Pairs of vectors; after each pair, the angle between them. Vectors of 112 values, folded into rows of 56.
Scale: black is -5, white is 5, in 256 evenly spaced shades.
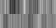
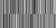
partly aligned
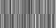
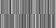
nearly parallel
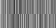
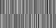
partly opposed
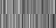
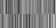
nearly opposite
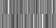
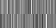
partly opposed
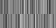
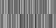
nearly opposite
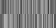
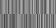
partly opposed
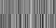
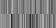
partly opposed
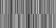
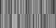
partly aligned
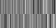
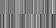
partly opposed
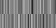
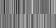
partly opposed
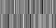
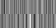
partly opposed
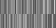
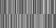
nearly parallel
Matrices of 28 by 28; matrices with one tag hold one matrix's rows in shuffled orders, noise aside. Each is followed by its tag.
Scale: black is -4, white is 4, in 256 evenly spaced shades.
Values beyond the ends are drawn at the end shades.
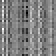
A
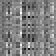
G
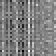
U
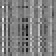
A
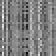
A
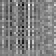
U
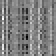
A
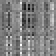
G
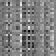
G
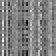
A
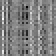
A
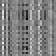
A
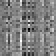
G
